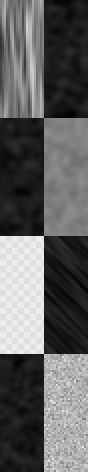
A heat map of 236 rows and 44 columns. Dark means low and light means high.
The table splits into 4 rows of 2 panels. Panel 1,1: middling, streaked downward, strong in contrast. Panel 1,2: very low, blotchy, faint in contrast. Panel 2,1: very low, blotchy, faint in contrast. Panel 2,2: middling, blotchy, faint in contrast. Panel 3,1: very high, checkered, faint in contrast. Panel 3,2: very low, slanting down to the right, faint in contrast. Panel 4,1: very low, blotchy, faint in contrast. Panel 4,2: high, fine-grained.
